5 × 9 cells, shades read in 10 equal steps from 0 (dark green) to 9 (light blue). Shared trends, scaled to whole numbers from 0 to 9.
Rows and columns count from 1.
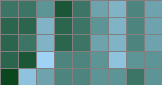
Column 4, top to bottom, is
1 2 2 4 4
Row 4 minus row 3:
0 -2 2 2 1 -1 1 1 -1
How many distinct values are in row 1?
6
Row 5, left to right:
0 8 6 4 4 5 5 3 5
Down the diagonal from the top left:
3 2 7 4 4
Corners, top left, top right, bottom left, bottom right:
3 6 0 5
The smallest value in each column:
0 1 5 1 3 5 5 3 5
